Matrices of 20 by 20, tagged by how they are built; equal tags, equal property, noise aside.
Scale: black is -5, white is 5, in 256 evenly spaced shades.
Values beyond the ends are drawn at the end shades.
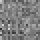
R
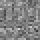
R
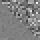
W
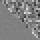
W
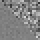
W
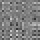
R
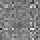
R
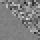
W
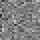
R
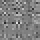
R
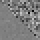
W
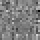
R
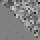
W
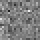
R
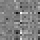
R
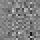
R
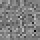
R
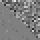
W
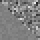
W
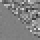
W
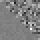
W
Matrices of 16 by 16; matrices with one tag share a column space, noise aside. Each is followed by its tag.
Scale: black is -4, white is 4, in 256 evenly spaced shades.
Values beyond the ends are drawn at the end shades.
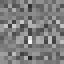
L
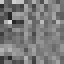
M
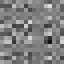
L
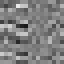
L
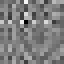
M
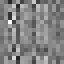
M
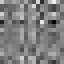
M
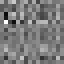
M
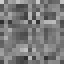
M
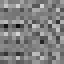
L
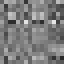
M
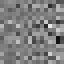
L
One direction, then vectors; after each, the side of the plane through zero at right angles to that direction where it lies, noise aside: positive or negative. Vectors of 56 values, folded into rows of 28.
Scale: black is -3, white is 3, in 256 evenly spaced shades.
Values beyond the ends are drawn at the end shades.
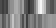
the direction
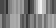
positive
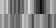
negative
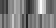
positive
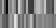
positive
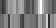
positive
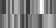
positive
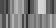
positive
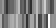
positive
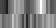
positive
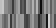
negative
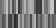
negative
